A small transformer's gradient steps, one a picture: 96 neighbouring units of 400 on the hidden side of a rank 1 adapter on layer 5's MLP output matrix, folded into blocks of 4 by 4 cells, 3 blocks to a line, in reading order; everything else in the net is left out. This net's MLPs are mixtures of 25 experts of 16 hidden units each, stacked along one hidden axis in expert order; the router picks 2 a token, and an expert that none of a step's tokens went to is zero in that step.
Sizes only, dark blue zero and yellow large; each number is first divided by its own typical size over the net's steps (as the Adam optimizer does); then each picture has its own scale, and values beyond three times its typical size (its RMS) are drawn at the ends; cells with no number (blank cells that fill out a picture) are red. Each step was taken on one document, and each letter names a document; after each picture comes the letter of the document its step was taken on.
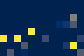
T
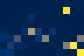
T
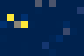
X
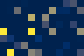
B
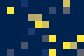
B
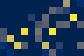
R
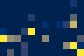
T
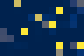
R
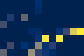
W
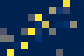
R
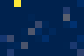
T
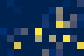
R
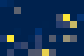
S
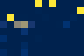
X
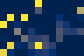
W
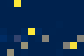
T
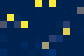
X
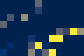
W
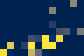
W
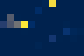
X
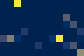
T
